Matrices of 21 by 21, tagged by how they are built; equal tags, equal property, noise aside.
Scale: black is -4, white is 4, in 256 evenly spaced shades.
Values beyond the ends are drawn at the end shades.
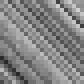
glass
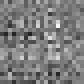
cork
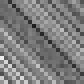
glass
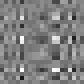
cork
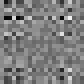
cork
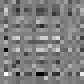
cork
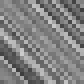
glass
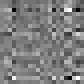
cork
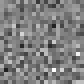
cork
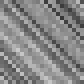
glass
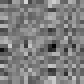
cork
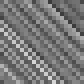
glass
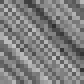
glass
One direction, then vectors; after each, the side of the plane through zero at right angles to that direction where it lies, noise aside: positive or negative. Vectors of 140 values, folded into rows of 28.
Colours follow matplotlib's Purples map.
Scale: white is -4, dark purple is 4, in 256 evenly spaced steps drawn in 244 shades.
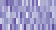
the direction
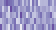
positive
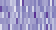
negative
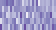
positive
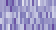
positive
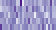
positive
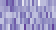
positive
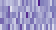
negative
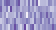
positive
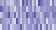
negative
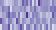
negative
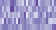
positive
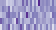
negative
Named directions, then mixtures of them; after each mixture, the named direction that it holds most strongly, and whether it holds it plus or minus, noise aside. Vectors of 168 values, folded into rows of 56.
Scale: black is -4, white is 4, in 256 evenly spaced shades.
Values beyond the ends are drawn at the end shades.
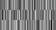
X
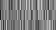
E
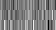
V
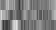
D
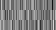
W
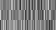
E, minus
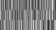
W, minus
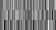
V, minus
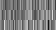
V, plus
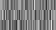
X, minus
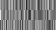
E, minus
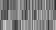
D, minus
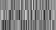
X, minus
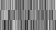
V, minus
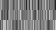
E, minus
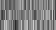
W, minus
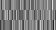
W, minus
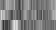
D, plus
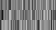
X, plus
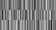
X, plus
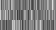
W, minus
